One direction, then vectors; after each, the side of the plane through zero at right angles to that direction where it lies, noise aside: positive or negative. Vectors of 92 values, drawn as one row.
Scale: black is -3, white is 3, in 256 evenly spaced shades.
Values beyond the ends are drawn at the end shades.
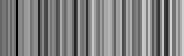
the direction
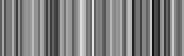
positive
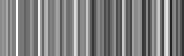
negative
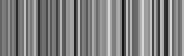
positive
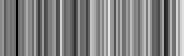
positive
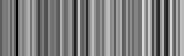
positive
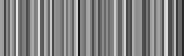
negative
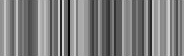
negative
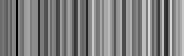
positive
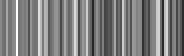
negative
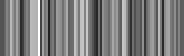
negative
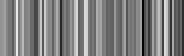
negative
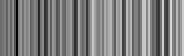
positive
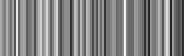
negative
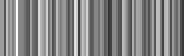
negative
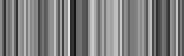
positive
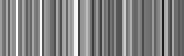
negative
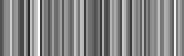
negative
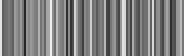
negative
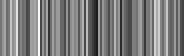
negative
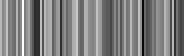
negative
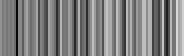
positive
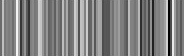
negative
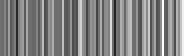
positive
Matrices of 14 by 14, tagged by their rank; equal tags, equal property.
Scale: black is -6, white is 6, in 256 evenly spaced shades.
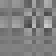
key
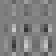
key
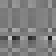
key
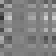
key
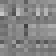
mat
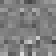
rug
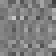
mat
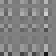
key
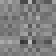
mat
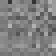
rug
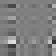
key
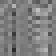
mat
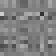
mat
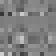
mat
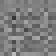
rug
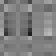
key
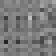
rug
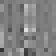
mat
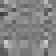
rug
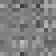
rug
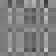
key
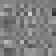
rug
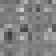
rug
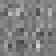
rug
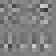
mat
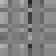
key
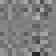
rug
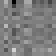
mat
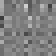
mat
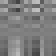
key
